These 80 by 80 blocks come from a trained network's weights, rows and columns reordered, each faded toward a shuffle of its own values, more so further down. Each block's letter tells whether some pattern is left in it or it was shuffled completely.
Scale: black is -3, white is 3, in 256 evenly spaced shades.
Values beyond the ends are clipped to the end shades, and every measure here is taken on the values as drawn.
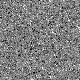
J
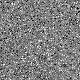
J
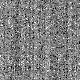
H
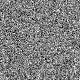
J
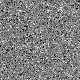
J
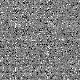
H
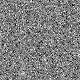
J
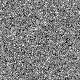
J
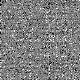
H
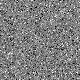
J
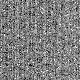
H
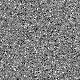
J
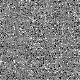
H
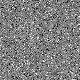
J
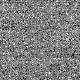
H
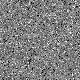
J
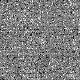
H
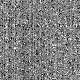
H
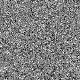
H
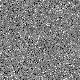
J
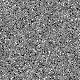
J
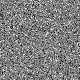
J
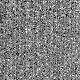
H
